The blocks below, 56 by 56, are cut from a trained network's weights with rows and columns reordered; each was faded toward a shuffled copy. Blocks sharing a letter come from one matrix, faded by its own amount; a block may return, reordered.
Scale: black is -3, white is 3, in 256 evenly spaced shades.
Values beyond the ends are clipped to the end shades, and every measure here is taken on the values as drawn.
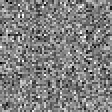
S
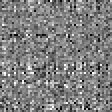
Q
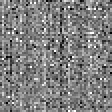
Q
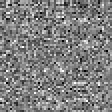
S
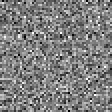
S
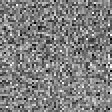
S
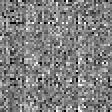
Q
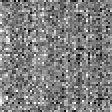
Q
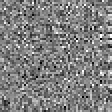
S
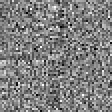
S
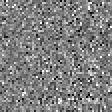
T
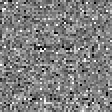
T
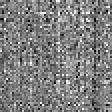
Q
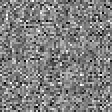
S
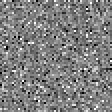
T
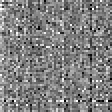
Q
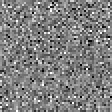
T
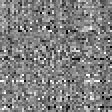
Q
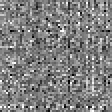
Q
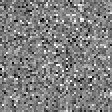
T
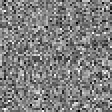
S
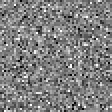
T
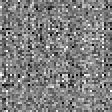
Q
